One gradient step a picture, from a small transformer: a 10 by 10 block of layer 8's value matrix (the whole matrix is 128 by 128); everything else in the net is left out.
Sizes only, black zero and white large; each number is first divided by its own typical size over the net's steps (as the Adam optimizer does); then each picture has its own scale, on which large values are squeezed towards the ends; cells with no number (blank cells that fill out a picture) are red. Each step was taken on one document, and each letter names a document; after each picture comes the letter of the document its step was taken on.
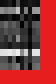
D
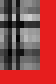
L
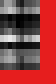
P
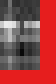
P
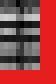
D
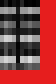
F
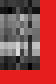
L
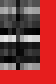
F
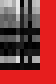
D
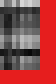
L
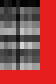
L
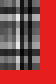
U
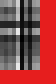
U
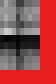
D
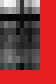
P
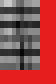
D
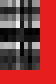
U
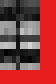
L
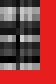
F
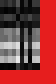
U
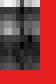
P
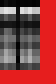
F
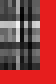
U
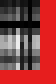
U
